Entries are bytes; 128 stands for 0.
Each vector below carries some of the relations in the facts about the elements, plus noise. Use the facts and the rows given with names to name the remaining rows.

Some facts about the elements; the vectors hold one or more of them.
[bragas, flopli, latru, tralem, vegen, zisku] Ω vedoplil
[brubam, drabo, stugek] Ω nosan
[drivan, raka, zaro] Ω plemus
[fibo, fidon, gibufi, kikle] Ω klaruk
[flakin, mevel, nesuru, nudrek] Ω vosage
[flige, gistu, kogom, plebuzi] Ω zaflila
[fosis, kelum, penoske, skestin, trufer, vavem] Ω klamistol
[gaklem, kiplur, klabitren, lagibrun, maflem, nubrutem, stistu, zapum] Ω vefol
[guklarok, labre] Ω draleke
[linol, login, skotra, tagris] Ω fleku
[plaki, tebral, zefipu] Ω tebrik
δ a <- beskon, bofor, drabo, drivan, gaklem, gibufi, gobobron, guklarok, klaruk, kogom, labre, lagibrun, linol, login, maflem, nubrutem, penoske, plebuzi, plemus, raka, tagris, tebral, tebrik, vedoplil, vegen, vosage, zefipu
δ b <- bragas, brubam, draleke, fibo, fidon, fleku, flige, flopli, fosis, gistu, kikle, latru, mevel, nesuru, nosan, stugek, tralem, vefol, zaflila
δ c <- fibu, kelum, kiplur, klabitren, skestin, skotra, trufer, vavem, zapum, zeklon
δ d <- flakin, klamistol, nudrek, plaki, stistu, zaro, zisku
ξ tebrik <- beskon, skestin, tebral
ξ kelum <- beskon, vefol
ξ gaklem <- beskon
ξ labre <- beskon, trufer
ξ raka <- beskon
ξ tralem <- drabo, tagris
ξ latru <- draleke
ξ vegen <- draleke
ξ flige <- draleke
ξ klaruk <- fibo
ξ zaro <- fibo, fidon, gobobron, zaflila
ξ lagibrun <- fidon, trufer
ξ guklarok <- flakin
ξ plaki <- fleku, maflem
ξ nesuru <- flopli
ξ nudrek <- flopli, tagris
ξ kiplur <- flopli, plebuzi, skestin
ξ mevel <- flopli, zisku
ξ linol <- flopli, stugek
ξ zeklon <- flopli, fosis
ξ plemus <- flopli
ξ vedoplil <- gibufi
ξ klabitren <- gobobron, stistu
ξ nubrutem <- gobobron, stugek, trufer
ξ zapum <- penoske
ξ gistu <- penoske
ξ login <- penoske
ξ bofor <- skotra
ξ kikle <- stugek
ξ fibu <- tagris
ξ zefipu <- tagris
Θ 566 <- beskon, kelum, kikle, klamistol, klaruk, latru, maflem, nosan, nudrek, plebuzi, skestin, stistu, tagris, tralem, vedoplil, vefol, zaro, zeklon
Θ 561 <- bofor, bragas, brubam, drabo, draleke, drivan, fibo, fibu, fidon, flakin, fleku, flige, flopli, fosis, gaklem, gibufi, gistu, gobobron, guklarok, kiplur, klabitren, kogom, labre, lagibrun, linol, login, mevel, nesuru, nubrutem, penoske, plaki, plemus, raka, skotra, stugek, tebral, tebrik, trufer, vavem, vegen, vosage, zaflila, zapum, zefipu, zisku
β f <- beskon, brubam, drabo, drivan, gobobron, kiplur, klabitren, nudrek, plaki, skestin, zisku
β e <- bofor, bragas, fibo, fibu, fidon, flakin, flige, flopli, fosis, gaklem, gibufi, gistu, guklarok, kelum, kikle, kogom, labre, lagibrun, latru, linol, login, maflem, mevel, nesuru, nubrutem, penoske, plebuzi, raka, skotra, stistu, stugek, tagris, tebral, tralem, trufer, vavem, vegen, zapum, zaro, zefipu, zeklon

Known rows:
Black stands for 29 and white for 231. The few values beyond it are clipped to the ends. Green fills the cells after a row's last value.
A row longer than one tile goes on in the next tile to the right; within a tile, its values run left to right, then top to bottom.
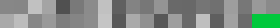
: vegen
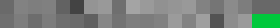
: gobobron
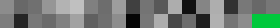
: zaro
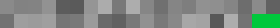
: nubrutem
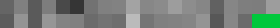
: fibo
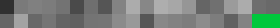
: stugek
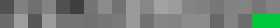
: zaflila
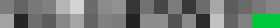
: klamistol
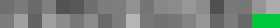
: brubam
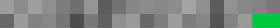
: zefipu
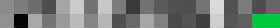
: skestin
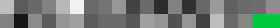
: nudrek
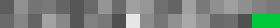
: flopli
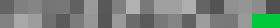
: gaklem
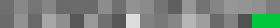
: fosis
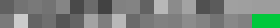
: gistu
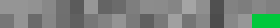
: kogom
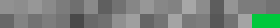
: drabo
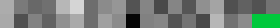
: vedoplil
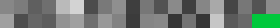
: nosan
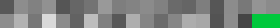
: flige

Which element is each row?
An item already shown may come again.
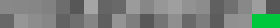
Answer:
labre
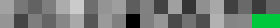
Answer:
klaruk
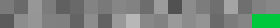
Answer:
fibu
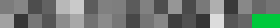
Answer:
vefol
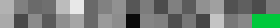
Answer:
vedoplil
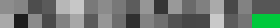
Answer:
beskon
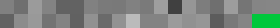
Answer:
fibu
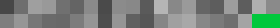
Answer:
plaki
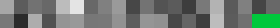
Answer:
zeklon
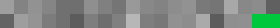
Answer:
plemus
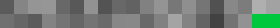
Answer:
flakin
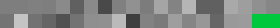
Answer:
login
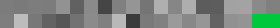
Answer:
login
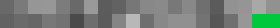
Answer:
zisku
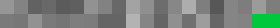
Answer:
tebral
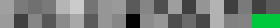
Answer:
klaruk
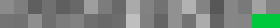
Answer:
tebral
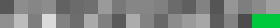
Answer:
flige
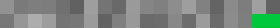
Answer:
tebrik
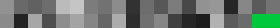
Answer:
kelum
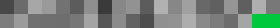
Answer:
plaki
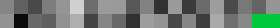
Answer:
stistu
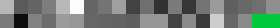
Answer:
nudrek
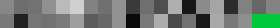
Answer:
zaro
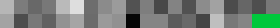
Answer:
vedoplil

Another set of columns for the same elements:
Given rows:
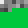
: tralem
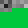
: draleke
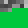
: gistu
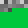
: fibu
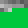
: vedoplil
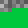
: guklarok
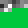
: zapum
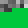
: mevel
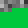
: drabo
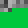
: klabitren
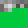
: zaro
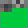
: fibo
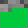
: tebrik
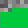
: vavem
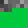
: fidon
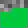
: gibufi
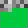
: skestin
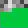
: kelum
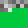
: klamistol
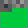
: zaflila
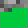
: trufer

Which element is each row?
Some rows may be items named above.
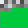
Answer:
zeklon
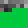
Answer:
stugek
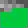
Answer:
klaruk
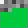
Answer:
tralem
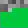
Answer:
nosan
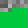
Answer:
vavem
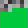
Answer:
latru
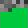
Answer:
gobobron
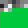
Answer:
zapum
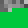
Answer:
vefol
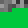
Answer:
gobobron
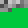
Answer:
kiplur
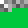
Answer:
nudrek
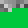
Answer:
stistu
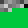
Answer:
beskon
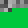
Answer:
klabitren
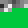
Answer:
zapum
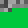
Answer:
klabitren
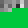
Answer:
flakin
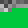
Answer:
vegen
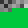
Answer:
flige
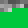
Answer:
maflem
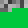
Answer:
latru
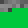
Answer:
nubrutem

